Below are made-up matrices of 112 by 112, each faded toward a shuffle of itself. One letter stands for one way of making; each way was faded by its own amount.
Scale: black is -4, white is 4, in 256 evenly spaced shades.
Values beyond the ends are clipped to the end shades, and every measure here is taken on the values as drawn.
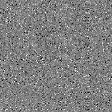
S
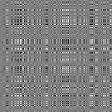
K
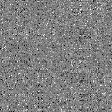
S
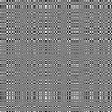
K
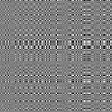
K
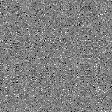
S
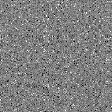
S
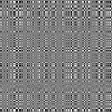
K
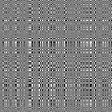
K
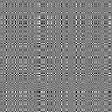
K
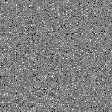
S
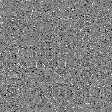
S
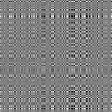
K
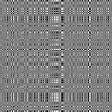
K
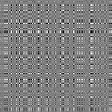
K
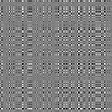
K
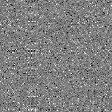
S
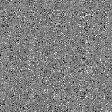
S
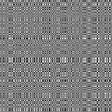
K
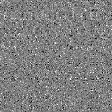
S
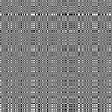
K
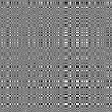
K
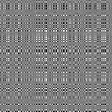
K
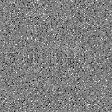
S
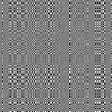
K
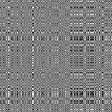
K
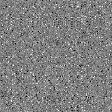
S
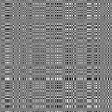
K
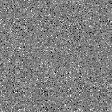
S
